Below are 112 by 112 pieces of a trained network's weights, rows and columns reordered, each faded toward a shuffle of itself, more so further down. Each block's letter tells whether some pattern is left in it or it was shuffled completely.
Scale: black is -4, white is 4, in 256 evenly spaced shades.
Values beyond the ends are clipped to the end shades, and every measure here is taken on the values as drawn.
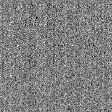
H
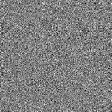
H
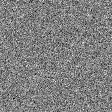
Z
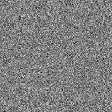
H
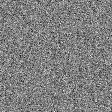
Z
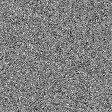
Z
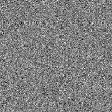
H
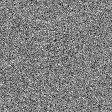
Z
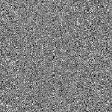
H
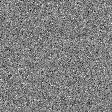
Z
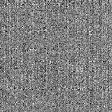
H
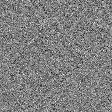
Z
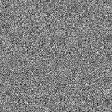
H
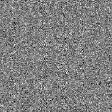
H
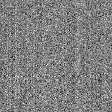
H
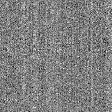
H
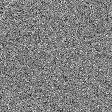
Z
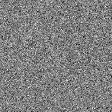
H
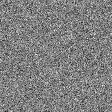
Z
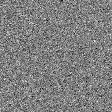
Z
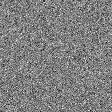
Z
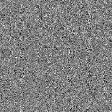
H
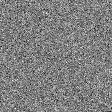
Z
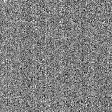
H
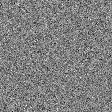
Z
